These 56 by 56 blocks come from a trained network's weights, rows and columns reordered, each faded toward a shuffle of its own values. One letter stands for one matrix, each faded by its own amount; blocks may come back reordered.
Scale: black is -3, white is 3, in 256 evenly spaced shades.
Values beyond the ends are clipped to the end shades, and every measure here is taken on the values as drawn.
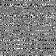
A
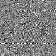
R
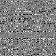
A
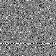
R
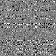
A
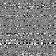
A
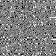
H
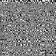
A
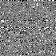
H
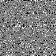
H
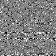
H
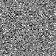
R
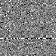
R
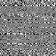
A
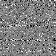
H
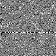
R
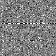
R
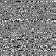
A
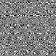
A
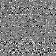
H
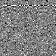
R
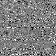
H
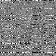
A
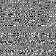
A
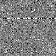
R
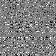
H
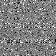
H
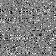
H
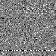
R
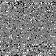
H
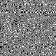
H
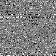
H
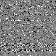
H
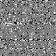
H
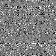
H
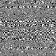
A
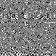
H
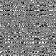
A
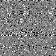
H
